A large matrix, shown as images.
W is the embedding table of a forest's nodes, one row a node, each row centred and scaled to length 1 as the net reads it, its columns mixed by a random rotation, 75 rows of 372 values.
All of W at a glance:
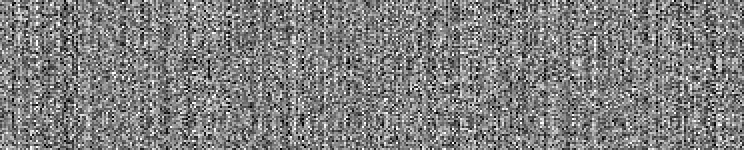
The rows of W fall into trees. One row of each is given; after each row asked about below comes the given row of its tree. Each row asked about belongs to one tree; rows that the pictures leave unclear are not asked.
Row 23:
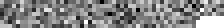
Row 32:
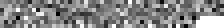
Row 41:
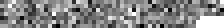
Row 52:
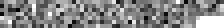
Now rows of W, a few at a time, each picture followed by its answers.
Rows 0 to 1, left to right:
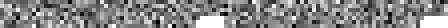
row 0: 32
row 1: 52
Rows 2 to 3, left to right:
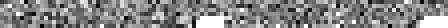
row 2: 41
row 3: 32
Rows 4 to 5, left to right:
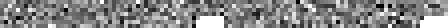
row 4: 32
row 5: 41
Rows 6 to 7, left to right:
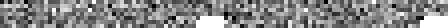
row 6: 41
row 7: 23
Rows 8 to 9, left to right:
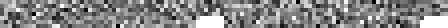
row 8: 32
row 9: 41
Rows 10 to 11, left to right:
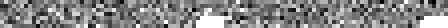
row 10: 23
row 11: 32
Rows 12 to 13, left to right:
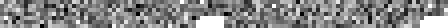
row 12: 32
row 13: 52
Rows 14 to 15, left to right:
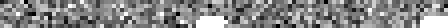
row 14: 41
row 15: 23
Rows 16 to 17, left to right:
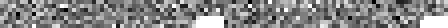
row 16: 32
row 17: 41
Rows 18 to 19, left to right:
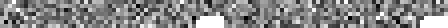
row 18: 32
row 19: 41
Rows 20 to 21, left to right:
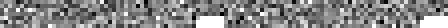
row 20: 32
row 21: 32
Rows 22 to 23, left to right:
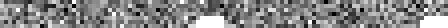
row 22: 32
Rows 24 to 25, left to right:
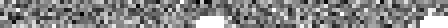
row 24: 32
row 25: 23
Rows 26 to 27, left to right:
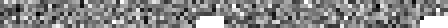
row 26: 52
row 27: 41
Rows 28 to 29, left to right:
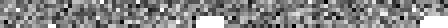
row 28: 32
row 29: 23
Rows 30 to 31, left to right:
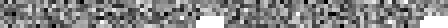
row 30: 23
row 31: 23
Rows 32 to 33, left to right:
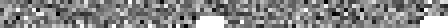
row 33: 23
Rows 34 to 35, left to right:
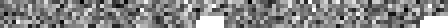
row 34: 23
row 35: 52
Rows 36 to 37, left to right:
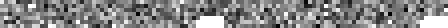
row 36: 32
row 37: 23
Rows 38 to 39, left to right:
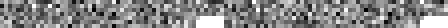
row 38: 52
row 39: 52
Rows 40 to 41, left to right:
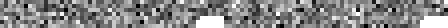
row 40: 32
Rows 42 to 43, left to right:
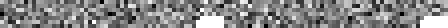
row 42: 23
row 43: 41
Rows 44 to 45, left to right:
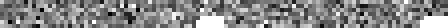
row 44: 23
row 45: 32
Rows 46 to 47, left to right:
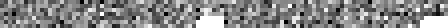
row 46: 23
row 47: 52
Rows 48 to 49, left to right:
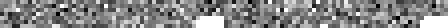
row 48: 32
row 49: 41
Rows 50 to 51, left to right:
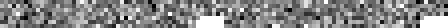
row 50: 41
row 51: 32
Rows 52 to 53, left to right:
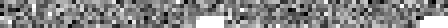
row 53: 32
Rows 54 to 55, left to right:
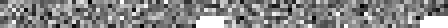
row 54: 41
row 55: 32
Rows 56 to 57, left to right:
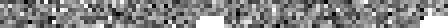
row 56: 41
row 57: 23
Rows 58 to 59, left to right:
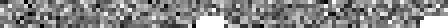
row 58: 41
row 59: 23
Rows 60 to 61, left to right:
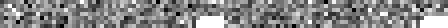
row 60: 41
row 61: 23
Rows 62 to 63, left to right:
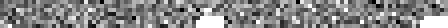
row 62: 23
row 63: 41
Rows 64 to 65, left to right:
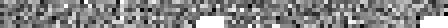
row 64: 52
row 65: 32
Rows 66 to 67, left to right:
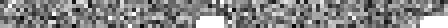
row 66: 41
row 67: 52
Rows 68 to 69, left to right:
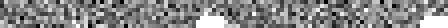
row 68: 23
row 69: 23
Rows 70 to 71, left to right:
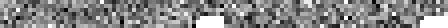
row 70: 32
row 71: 41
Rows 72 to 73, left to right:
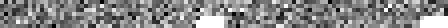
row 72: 23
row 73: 32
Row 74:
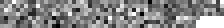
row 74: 41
